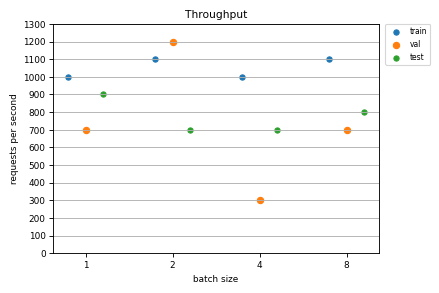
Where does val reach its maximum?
2
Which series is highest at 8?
train
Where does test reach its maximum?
1
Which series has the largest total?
train
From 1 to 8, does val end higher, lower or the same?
the same
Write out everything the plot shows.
Title: Throughput
x-axis: batch size, ticks 1 2 4 8
y-axis: requests per second, ticks 0 100 200 300 400 500 600 700 800 900 1000 1100 1200 1300
Legend: train, val, test
Values:
train: 1000 1100 1000 1100
val: 700 1200 300 700
test: 900 700 700 800
